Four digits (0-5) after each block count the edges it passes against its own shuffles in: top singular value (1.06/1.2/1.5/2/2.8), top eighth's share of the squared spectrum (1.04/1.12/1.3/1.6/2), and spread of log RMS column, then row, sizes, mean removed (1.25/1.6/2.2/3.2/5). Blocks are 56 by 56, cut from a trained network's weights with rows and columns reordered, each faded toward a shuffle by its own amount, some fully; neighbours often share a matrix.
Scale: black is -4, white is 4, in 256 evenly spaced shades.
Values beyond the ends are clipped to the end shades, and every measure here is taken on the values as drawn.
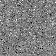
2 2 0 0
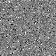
0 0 0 0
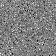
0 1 0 0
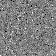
0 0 0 0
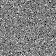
0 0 0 0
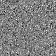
2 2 0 1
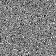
0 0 0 0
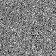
2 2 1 0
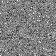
1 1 0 0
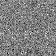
1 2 0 1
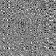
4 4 2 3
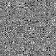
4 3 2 2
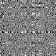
4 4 2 3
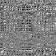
4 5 2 3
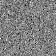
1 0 0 0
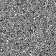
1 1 0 0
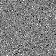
0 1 0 0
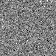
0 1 0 0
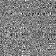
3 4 1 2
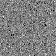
2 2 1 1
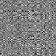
4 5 2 3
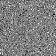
2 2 1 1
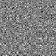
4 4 2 2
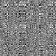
4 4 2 3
